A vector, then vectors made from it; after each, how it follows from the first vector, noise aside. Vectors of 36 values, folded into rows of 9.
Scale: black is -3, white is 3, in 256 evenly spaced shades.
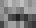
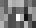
sign-scrambled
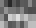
negated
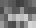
negated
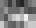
negated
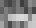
negated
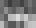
negated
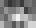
negated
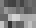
negated
